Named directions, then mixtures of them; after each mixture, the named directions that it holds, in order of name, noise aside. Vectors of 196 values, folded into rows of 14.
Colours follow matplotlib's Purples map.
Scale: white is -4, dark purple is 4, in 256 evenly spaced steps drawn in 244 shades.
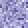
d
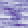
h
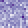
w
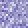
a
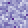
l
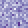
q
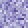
d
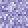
a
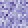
a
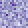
a, q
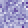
d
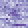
a, h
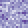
d, h, l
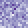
q, w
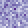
q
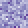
l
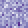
q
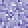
a, q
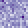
w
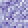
d, l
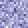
a, d
